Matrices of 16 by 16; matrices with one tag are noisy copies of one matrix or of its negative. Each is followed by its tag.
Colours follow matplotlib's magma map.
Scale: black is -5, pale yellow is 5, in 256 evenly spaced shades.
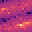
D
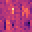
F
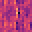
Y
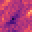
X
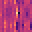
Y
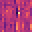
Y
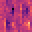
F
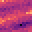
D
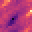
X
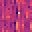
Y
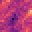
X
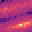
D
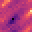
X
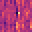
Y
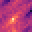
X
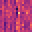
Y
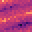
D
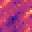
X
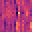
Y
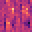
F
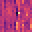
Y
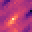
X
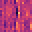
Y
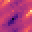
X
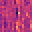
Y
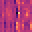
Y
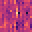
Y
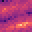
D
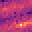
D
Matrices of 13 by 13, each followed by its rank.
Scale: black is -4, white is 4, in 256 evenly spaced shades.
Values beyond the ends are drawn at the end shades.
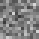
full rank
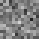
full rank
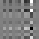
one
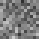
full rank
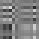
one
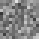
full rank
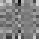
two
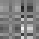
one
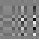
one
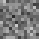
full rank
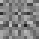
two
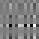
one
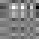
one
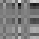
one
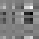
one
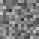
full rank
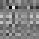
two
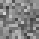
full rank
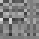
two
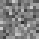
full rank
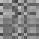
two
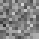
full rank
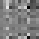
two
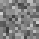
full rank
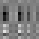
one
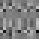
two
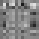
two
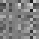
two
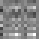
two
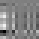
one
